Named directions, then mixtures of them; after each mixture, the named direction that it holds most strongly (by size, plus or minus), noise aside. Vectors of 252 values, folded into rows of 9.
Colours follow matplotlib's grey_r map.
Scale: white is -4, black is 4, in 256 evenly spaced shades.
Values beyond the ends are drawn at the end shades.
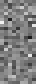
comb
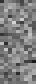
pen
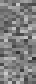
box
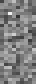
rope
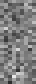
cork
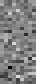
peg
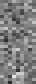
cork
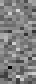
peg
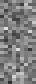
cork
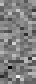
peg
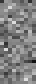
pen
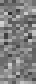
comb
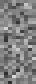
cork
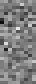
comb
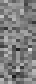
cork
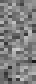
pen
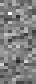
rope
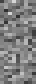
rope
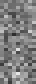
cork
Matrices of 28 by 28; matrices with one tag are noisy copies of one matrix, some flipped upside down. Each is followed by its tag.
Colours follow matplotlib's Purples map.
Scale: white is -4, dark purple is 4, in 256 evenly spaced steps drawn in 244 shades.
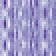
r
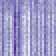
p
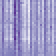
p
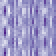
r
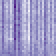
p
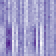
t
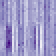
t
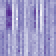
t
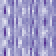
r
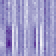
t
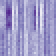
t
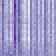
p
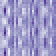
r
